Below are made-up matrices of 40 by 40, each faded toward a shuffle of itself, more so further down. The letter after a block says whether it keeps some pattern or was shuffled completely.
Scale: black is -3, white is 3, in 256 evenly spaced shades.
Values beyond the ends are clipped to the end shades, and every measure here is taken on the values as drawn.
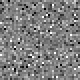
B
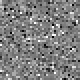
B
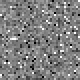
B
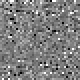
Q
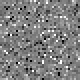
B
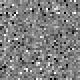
B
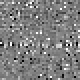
Q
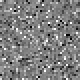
B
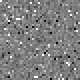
B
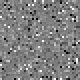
B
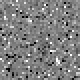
B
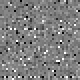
Q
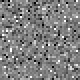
B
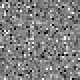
B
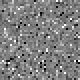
B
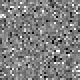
B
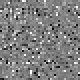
Q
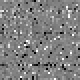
Q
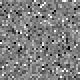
B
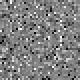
Q
